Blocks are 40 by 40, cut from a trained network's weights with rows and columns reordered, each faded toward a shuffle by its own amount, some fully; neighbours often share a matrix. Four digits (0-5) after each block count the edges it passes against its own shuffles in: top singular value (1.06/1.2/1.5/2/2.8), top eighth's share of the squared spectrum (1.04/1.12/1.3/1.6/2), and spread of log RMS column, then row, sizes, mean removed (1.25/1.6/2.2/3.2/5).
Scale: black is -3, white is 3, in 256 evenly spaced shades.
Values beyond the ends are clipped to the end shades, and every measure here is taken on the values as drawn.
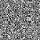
3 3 2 0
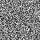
0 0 0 0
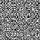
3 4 1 2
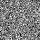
2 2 0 0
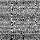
3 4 2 0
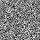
0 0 0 0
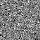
1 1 0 0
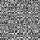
4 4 2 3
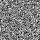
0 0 0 0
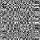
4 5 2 3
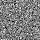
0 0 0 0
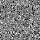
2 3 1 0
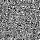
0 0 0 0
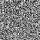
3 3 0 0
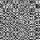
4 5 3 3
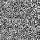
3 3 1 0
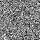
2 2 0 0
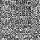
3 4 2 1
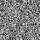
3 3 1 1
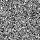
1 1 0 0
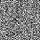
3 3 1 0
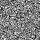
0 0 0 0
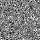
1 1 0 0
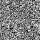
2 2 1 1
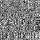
3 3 1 2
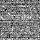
3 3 2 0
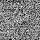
1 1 0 0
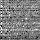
3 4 2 1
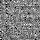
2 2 0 0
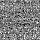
2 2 0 0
